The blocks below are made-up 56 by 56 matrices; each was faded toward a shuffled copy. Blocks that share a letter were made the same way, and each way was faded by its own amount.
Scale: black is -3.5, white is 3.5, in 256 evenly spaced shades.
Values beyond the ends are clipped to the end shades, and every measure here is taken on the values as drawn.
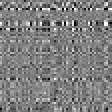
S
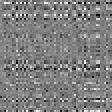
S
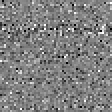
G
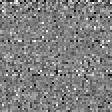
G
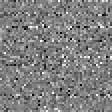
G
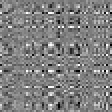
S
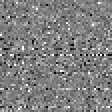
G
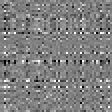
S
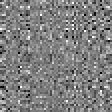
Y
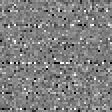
G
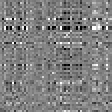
S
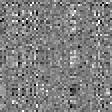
Y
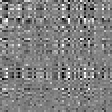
S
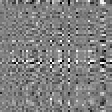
S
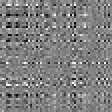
S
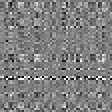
S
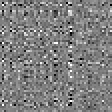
Y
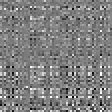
S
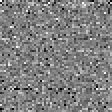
G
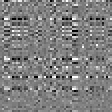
S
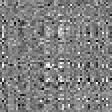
Y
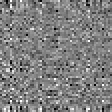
Y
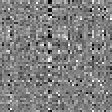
Y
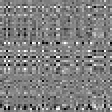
S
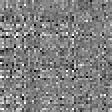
Y
